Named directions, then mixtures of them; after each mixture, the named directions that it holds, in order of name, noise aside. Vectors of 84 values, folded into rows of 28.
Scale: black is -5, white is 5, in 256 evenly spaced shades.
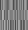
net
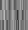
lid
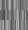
lid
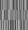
net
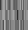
lid, net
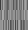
net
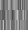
lid, net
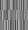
net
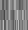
lid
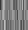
lid, net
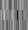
lid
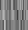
lid, net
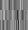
lid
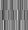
lid, net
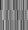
lid, net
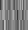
lid, net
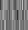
lid, net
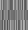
net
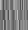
lid, net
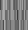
lid, net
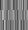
lid, net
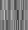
lid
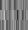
lid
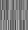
lid, net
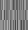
net
